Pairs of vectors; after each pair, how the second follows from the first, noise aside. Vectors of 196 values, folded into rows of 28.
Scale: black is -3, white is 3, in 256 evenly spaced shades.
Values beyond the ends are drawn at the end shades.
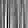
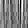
reversed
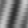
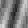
reversed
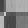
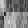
negated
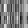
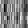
negated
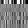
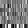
reversed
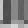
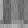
shrunk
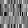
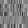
shrunk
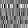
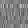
shrunk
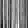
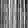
reversed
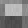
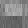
shrunk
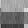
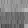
shrunk
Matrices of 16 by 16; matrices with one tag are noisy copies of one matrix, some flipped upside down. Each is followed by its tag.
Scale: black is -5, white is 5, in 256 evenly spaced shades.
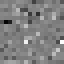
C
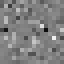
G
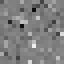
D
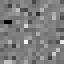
C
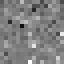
D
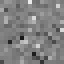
D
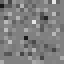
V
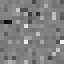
C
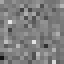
V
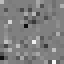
V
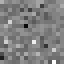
V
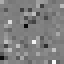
V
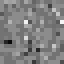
C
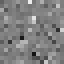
D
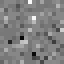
D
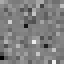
V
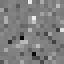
D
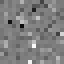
D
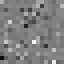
V
